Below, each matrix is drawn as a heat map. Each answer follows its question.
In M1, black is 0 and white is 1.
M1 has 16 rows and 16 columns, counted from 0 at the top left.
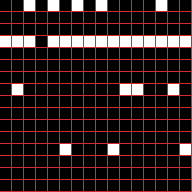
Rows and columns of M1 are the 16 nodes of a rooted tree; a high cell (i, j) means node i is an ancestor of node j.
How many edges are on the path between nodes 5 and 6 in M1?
4
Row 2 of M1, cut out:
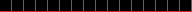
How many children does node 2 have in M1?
0
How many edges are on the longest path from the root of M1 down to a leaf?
2
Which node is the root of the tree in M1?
3
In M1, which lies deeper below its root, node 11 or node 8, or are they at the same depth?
the same depth
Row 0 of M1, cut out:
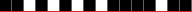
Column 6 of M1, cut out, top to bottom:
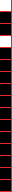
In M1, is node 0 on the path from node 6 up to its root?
yes
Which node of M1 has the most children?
0
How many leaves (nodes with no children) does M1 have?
12
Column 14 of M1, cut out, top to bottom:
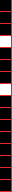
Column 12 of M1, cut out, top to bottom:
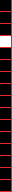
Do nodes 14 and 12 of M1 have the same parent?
no
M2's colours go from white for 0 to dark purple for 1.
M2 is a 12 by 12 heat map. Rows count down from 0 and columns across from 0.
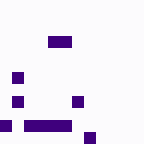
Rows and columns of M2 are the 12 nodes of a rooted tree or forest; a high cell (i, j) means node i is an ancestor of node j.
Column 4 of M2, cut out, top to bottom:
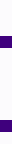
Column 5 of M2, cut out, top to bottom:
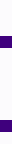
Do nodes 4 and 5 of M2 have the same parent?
yes
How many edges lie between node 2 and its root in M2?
1
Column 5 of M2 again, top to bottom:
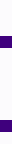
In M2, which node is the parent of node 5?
3
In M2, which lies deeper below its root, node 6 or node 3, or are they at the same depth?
the same depth
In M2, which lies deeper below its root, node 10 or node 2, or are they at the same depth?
node 2
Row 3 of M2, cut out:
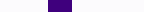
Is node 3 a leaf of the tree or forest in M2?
no
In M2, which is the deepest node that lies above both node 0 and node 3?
10
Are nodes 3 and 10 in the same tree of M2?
yes
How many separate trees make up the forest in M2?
4
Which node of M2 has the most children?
10
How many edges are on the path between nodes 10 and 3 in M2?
1
